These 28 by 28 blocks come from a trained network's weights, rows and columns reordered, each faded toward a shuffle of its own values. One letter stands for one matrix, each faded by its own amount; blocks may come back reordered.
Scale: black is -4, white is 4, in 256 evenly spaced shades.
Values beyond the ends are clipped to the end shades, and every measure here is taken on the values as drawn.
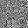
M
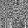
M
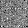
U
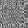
M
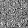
U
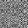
M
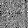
U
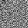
M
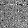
U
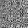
M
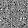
U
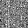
U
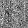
U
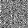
U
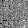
U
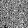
U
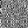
M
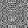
M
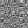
M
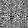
U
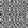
M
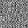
M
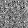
U
